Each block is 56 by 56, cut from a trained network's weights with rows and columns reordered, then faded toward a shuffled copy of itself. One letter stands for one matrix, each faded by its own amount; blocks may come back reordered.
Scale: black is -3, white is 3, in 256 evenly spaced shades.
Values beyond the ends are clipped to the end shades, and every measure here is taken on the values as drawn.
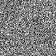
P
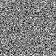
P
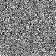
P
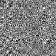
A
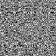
A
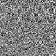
A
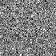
P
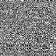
A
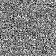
P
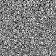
P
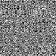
A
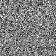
P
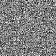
P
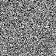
P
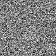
P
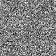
P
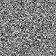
P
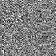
A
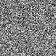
P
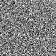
P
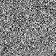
P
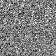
P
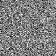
P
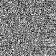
P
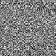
A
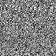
P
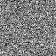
P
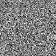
P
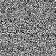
P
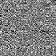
A
